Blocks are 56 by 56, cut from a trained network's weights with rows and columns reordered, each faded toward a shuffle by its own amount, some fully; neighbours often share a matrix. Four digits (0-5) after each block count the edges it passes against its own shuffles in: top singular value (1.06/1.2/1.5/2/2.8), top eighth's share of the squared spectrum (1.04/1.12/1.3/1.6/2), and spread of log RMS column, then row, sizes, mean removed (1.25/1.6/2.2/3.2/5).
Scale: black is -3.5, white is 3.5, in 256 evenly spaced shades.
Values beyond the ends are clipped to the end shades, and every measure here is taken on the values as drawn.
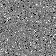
0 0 0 0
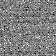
2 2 2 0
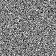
0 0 0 0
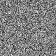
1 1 0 0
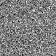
2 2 0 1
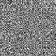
3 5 2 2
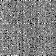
2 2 0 2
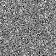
2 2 0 0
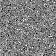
0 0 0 0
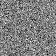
0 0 0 0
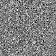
2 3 1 0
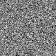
2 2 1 0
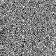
2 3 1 1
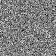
1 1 0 0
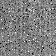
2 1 0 1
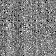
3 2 0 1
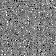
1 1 0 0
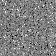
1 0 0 0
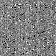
2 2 0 1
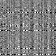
4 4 0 3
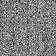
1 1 0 1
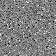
0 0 0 0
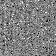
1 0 0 0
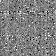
2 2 0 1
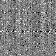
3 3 0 2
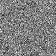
2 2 0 0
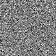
1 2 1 0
